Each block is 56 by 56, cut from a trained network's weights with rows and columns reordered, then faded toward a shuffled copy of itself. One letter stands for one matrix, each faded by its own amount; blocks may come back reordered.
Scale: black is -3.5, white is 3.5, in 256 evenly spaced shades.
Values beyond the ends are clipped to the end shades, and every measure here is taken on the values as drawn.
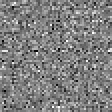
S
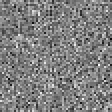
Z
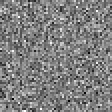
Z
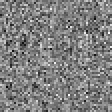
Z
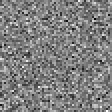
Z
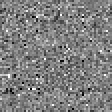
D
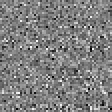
S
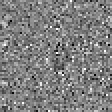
D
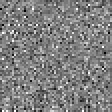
D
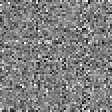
S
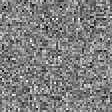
Z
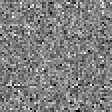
D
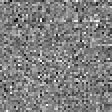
S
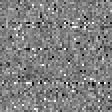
D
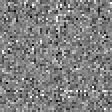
D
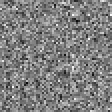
Z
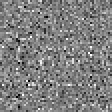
D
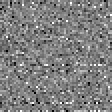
D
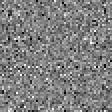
D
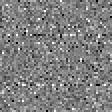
D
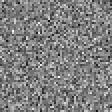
Z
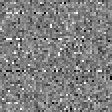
D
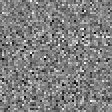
S
